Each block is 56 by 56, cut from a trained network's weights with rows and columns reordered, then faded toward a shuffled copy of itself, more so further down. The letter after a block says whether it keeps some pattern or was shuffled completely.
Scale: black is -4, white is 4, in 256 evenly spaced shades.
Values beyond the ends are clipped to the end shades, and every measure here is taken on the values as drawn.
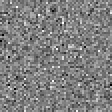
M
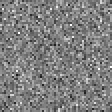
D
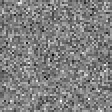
D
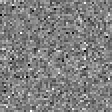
M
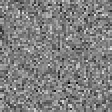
M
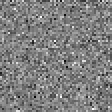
M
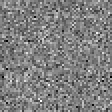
M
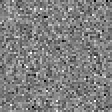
M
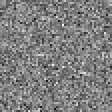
D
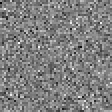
M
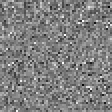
M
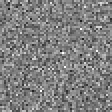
M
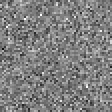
M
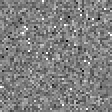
D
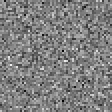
D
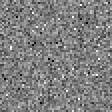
D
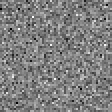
D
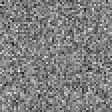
D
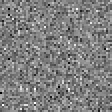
M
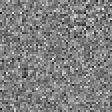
M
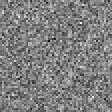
M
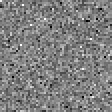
D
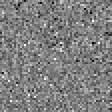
M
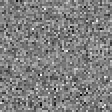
M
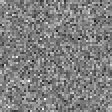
D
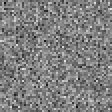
M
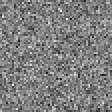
M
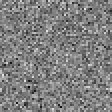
M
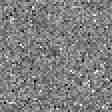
D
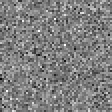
D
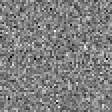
D
